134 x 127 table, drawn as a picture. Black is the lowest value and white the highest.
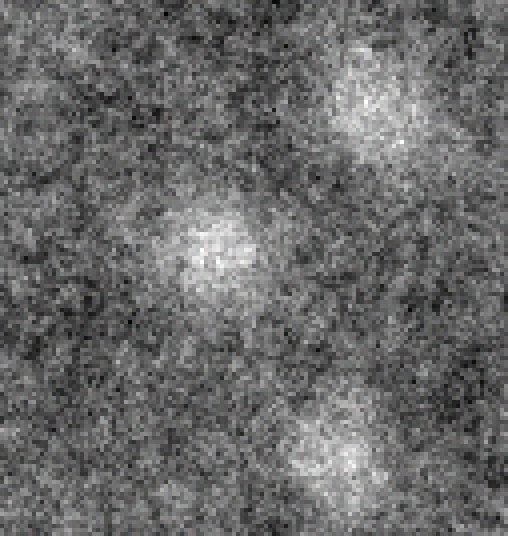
Mirror symmetry: none. Bumps: three. Average level on the scale: 40%. Grain: blotchy.
